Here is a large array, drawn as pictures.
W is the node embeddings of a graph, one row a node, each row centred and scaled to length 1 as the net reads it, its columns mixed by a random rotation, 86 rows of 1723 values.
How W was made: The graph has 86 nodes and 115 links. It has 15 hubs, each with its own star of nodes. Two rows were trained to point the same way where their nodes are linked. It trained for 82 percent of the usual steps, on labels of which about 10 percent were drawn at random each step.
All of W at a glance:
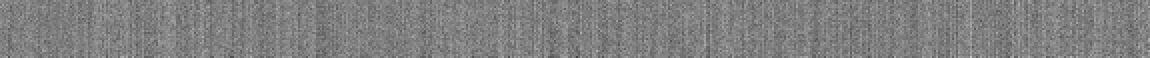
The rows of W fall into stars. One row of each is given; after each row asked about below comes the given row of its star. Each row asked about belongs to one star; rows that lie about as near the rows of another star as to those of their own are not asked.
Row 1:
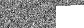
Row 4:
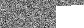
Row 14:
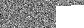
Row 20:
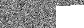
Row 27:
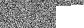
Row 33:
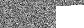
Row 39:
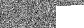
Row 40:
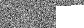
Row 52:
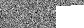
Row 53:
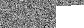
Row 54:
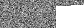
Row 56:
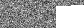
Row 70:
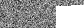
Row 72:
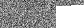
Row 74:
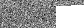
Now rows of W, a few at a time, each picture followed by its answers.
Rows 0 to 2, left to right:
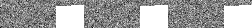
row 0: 40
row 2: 4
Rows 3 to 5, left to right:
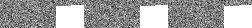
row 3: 1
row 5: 74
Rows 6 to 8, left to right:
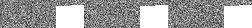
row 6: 39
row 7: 52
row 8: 56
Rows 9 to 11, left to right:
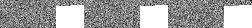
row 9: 20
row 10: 20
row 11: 72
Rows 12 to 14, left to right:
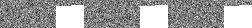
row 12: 52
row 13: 39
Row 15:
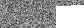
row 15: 70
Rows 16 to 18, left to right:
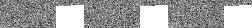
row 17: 53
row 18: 54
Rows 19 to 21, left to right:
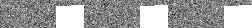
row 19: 40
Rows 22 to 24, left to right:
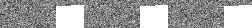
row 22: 4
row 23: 4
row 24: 39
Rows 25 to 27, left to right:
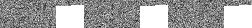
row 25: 20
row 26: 54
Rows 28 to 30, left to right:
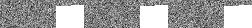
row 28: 14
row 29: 20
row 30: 39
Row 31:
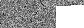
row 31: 39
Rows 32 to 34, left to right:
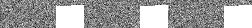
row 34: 20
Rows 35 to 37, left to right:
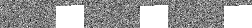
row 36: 56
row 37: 14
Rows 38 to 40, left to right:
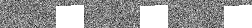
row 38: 70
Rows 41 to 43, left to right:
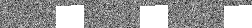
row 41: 70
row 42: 56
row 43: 27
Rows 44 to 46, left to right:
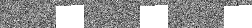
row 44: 40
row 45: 4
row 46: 1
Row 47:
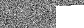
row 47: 53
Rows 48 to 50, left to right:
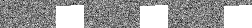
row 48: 33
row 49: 1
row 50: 1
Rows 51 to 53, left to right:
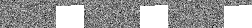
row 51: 56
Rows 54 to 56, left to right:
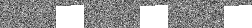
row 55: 27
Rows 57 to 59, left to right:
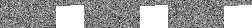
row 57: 72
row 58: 52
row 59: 20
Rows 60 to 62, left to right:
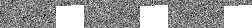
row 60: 27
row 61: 40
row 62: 56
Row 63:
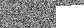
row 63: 14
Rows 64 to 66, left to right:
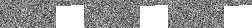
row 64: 27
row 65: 39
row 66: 27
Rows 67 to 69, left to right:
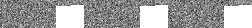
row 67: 14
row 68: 53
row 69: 52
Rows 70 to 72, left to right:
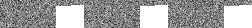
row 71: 54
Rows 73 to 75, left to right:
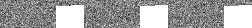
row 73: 53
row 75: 72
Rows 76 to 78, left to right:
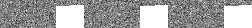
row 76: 72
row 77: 1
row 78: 4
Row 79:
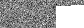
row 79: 56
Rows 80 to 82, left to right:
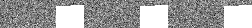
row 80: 33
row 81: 54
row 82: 53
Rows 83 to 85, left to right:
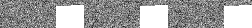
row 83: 72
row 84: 1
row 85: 74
